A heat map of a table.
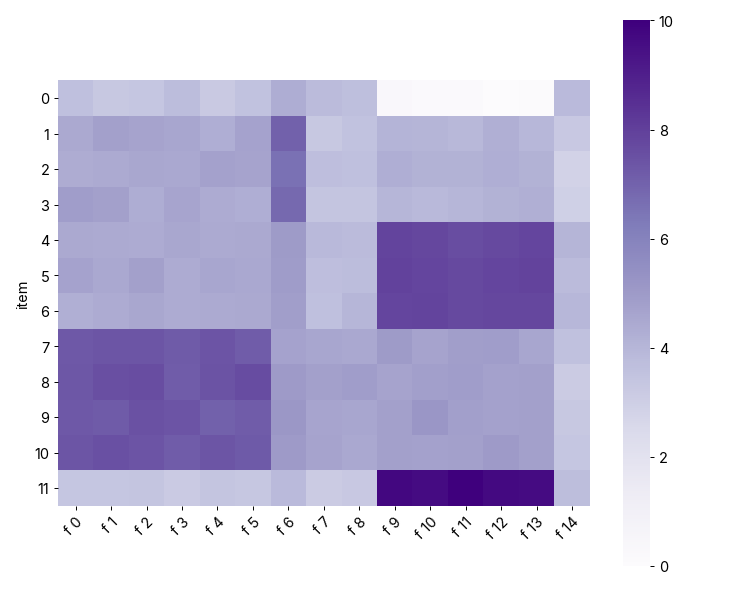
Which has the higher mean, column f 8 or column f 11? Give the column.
f 11
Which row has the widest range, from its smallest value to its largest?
11
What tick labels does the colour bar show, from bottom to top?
0, 2, 4, 6, 8, 10
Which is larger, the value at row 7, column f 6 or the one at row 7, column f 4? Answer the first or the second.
the second
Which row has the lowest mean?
0
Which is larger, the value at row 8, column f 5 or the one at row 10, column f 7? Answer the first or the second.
the first
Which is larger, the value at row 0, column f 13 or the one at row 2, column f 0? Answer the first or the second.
the second
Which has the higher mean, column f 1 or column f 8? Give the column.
f 1
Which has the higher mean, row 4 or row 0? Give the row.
4
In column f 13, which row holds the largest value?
11
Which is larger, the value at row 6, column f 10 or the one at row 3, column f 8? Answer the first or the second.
the first
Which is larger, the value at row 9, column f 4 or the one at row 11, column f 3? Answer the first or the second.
the first
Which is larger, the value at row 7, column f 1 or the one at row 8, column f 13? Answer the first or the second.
the first
